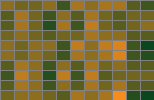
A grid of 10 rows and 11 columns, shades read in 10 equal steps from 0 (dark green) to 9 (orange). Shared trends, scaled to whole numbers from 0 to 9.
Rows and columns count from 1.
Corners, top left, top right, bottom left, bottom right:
5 2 4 0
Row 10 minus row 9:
1 -1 0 2 -2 3 -1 2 3 -2 -3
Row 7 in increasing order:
2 3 3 3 3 4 5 5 5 6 6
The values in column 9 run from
3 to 9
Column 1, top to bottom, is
5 3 3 4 5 5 3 2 3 4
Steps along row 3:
up down down up down up down down up up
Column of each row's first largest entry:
6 2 7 7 9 9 2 2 2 9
